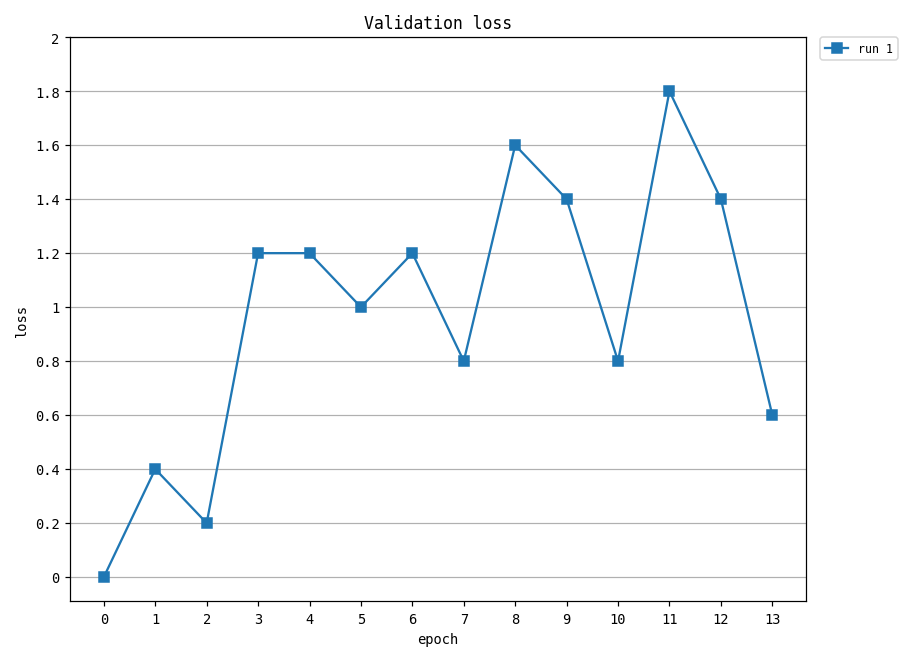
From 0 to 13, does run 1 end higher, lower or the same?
higher
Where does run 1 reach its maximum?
11
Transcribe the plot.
Title: Validation loss
x-axis: epoch, ticks 0 1 2 3 4 5 6 7 8 9 10 11 12 13
y-axis: loss, ticks 0 0.2 0.4 0.6 0.8 1 1.2 1.4 1.6 1.8 2
Legend: run 1
Values:
run 1: 0 0.4 0.2 1.2 1.2 1 1.2 0.8 1.6 1.4 0.8 1.8 1.4 0.6
